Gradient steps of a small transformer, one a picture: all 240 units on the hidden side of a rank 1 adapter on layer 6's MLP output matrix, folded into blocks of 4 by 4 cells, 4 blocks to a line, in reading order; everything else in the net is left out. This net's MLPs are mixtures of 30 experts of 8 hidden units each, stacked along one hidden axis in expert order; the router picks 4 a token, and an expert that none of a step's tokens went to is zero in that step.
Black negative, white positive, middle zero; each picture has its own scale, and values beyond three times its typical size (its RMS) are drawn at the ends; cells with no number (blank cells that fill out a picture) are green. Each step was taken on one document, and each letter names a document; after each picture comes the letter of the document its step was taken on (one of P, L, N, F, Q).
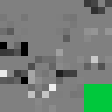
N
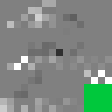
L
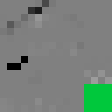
L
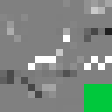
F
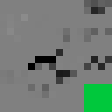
F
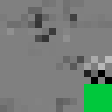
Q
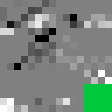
Q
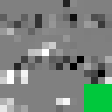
Q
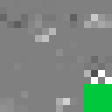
Q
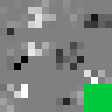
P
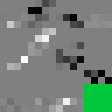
L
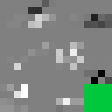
P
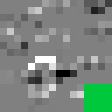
F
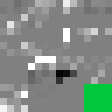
F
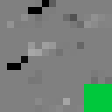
L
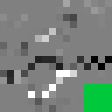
N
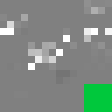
F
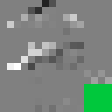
L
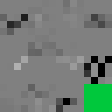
Q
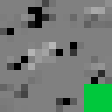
P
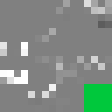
N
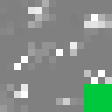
P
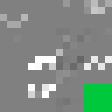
F
